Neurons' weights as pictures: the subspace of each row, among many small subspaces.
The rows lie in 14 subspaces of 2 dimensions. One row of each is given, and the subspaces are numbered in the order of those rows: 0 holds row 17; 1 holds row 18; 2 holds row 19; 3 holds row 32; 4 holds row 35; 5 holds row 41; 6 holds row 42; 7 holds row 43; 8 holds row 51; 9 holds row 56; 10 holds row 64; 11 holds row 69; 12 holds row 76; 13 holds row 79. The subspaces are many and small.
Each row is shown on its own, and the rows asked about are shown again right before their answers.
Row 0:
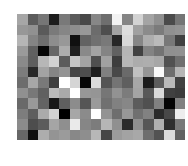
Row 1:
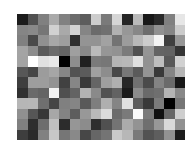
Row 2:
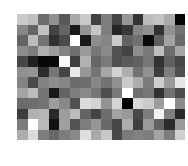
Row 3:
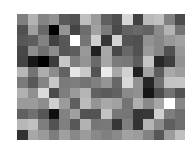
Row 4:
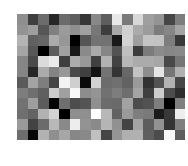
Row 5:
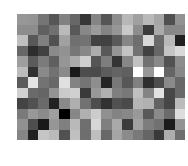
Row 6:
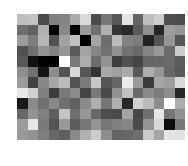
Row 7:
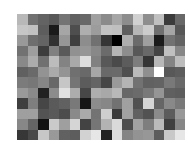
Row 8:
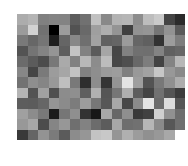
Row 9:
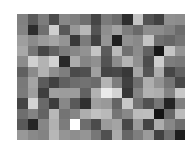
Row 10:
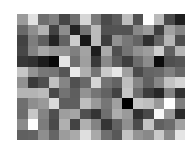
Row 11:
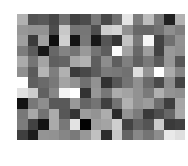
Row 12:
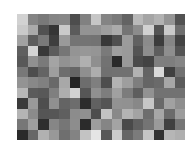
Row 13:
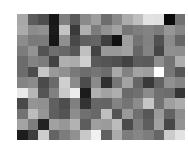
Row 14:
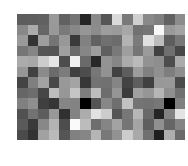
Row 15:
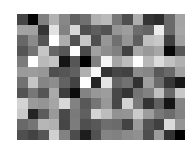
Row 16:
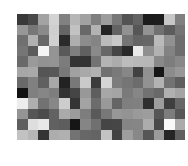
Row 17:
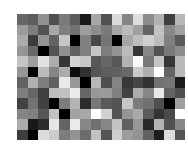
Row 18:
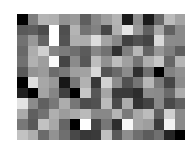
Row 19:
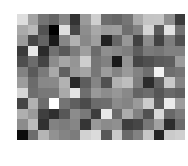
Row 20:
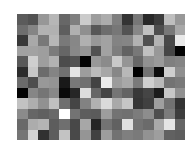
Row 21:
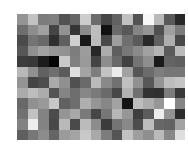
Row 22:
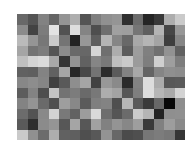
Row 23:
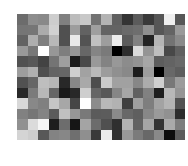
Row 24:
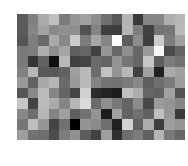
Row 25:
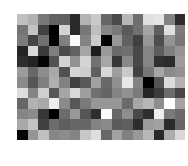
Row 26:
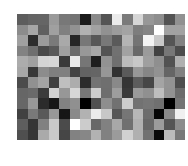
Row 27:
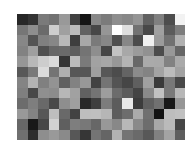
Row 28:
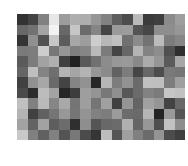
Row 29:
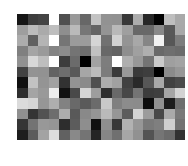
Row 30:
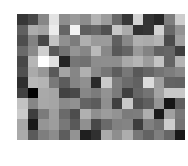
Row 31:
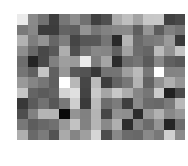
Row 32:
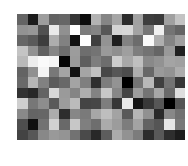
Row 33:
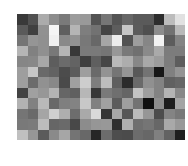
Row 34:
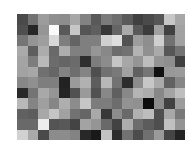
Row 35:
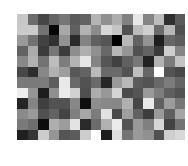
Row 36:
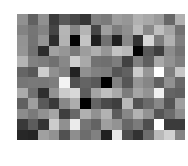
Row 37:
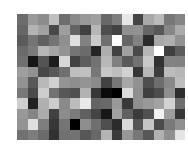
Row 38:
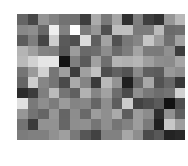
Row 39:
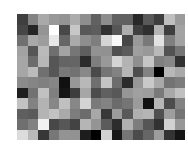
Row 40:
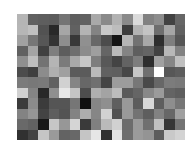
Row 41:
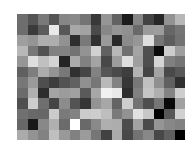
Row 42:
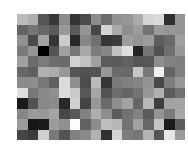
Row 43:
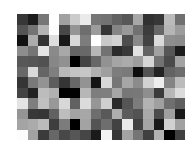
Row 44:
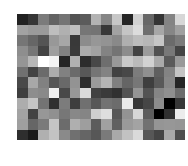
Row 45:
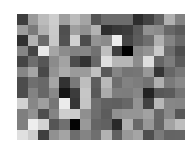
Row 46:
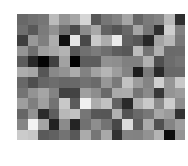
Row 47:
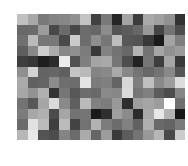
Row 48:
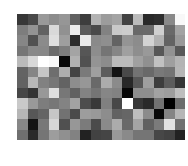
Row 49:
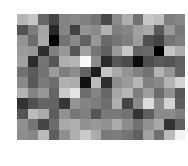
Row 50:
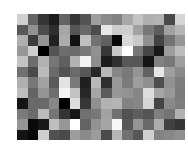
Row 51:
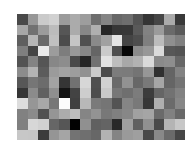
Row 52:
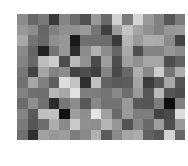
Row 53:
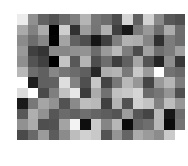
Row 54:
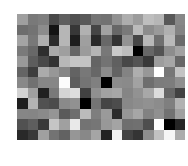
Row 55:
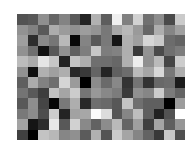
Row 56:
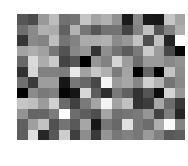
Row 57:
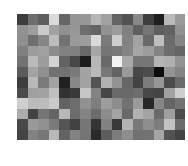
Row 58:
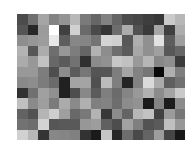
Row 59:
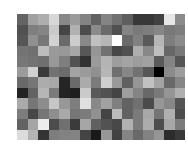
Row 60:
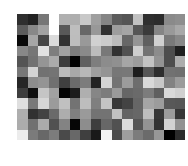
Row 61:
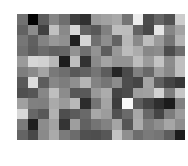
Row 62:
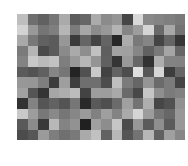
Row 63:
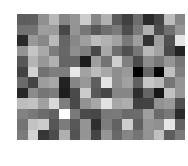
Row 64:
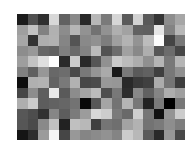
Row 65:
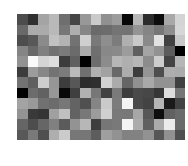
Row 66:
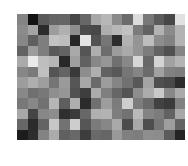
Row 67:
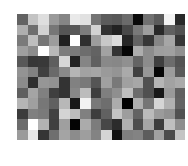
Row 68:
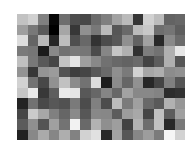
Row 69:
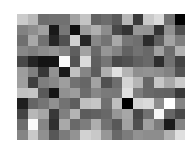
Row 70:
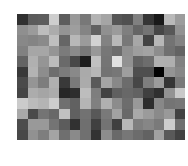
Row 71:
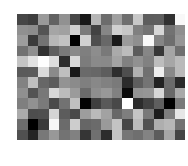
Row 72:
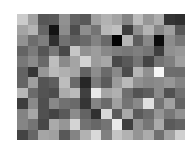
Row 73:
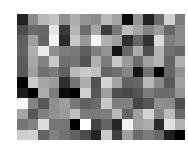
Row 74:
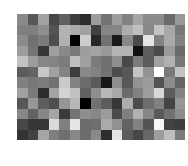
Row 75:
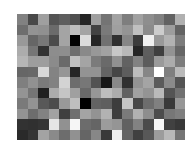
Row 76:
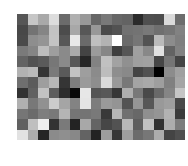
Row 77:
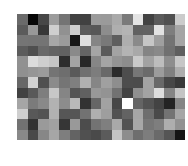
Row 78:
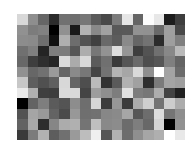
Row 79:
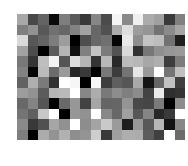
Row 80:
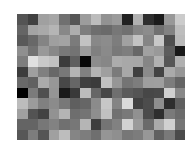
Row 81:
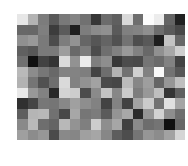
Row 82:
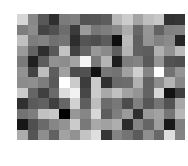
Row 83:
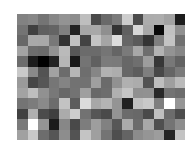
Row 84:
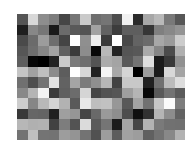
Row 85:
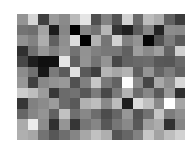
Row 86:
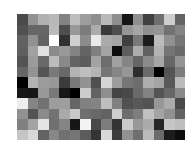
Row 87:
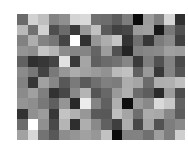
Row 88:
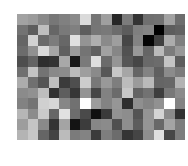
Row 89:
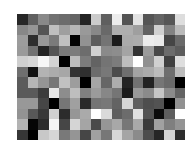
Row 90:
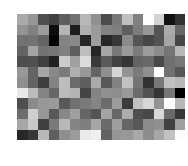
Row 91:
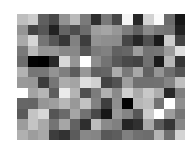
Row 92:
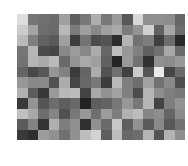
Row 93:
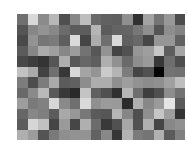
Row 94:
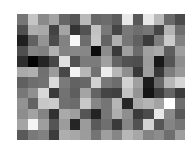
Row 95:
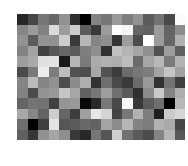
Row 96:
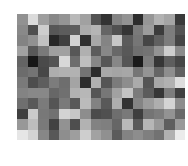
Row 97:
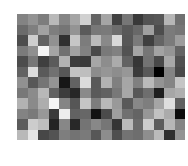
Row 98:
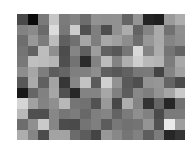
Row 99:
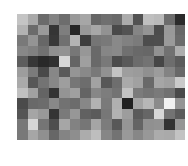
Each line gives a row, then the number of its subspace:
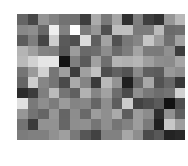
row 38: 3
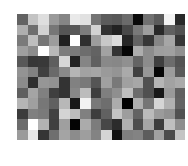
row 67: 6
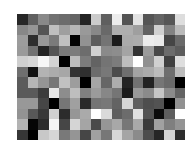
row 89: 0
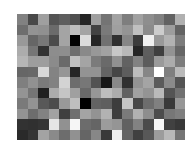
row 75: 3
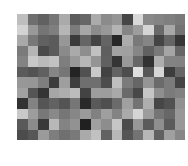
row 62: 2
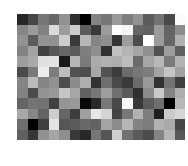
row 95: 1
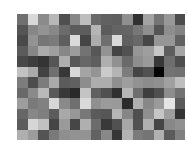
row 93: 12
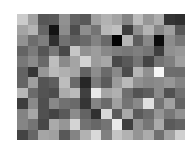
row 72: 5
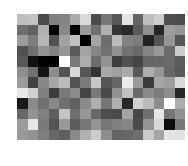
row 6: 3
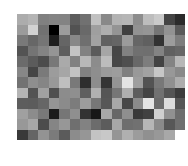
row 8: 5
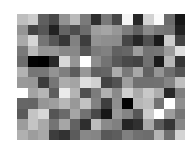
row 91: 9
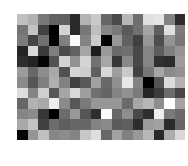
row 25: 2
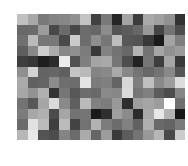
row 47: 0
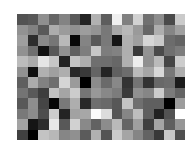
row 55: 0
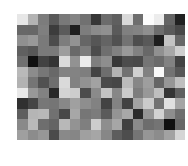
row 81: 0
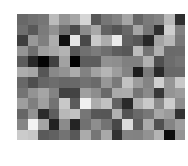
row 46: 7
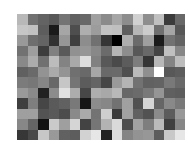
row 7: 4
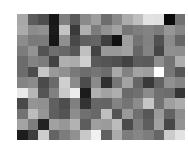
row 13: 12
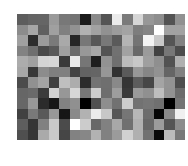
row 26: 10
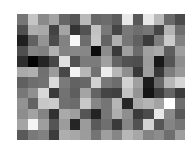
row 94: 4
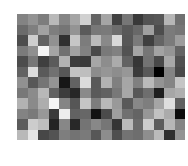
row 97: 0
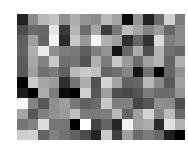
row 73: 1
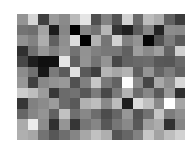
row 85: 3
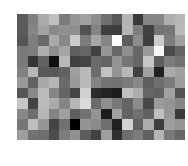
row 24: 5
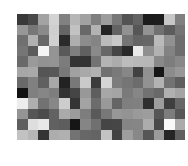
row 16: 6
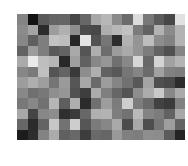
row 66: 8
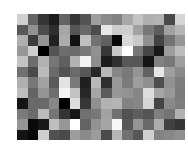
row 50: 8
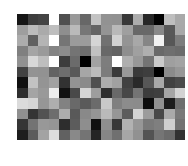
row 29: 10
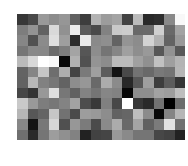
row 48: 11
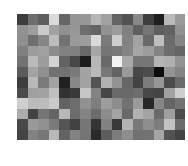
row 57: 10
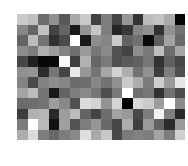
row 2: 11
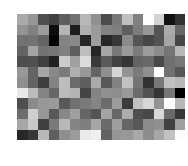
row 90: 12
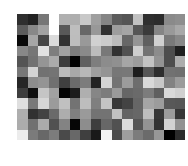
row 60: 7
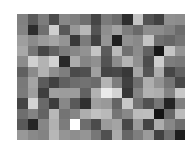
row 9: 5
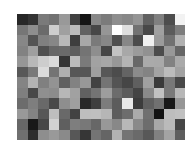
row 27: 1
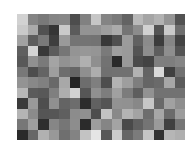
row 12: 2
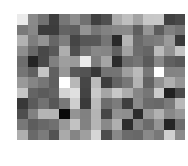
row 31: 13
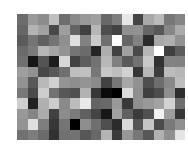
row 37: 5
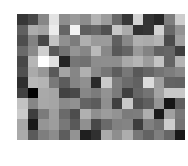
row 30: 7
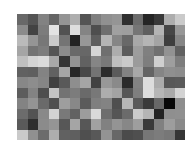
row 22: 4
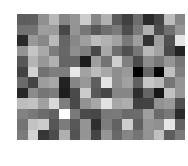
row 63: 9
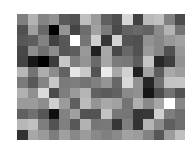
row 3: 2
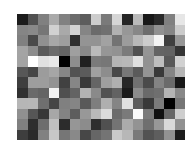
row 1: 0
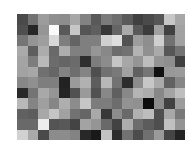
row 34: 4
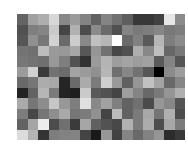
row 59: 12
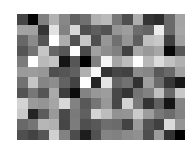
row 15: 8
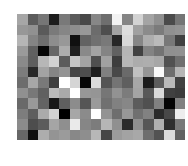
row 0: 13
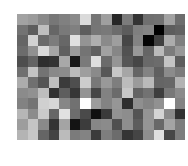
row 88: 10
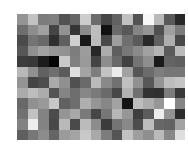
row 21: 12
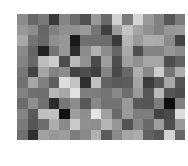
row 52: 13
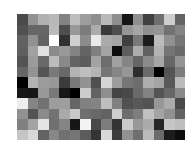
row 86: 1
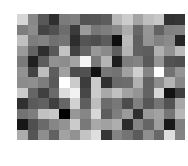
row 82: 13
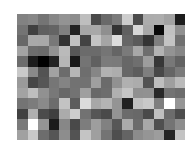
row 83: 7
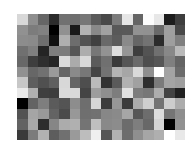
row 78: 11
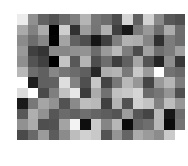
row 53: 1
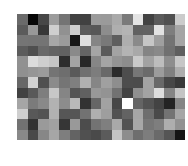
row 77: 6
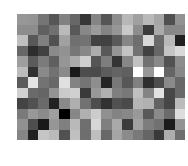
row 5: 9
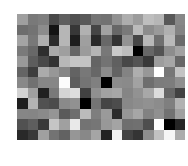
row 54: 3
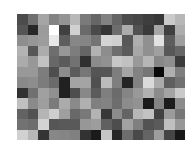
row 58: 4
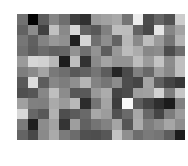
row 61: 6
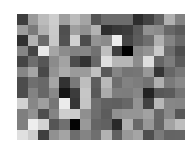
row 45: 8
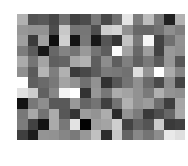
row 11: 1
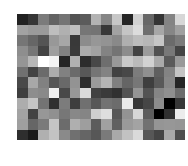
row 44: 13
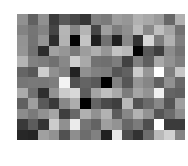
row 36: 3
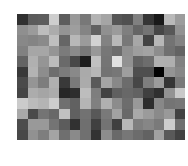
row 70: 10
